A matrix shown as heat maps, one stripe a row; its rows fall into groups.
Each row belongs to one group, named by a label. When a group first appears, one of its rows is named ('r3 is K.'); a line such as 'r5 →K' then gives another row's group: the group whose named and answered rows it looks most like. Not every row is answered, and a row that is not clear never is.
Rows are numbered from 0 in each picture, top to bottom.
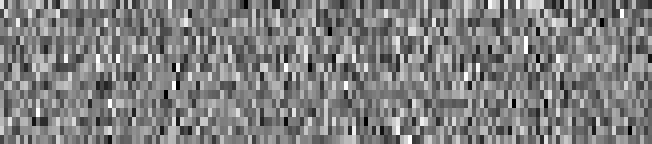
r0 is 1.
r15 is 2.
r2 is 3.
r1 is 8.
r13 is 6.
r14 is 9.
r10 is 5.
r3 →9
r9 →6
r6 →9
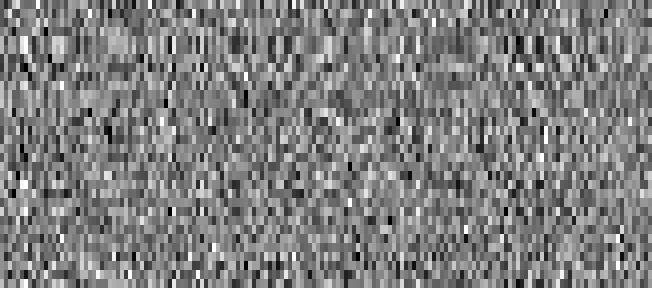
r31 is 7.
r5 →7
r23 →7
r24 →2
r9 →7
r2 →3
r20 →7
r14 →2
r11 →1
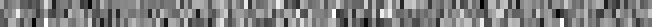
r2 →5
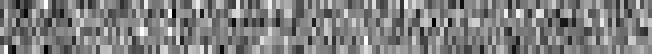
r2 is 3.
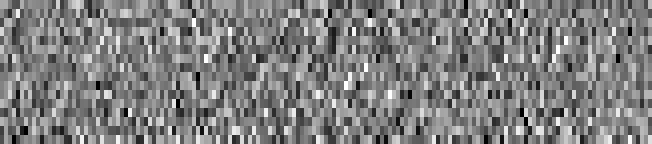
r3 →9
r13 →9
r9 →6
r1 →2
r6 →3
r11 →6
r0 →9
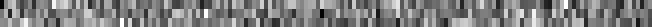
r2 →1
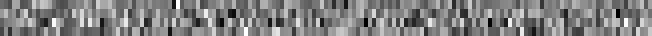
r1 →3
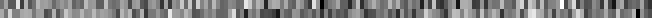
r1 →1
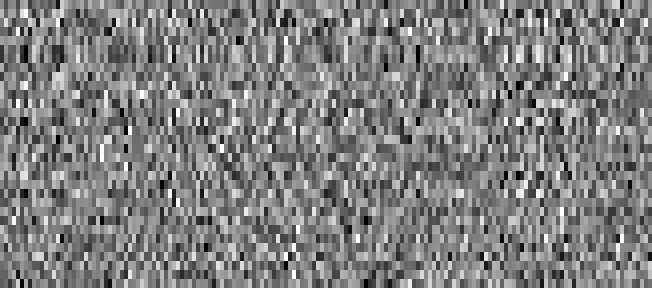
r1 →7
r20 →9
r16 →1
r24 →5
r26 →8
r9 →7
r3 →2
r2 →8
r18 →3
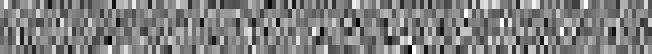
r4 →2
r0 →8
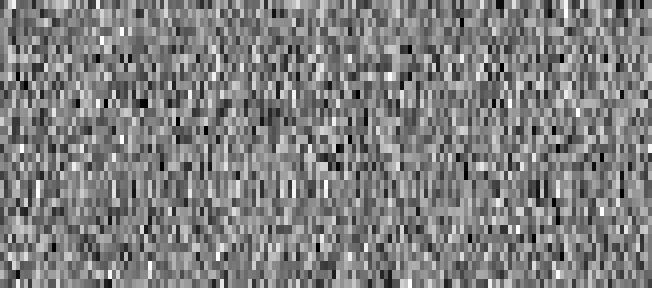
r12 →1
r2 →1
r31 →2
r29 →3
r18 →9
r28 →6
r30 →9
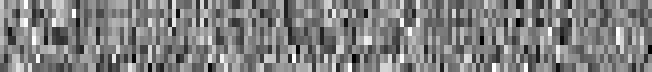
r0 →7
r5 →9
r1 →6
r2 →7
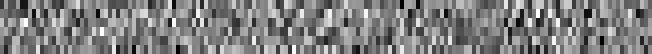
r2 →7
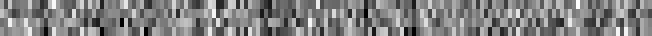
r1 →6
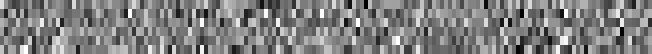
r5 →7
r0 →6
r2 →8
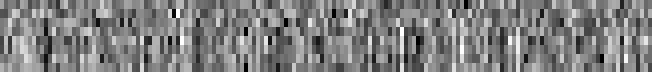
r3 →1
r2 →6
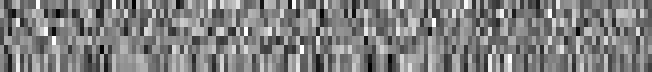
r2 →3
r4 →1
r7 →2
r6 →2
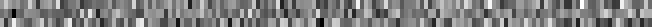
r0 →8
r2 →5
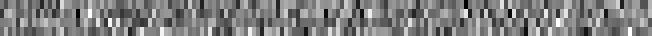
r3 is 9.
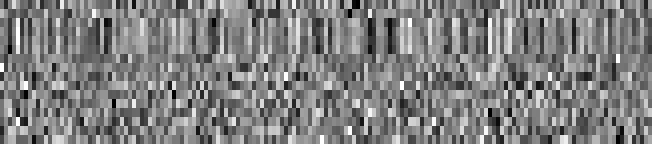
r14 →6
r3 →2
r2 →2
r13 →3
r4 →2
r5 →2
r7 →1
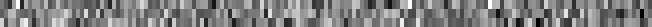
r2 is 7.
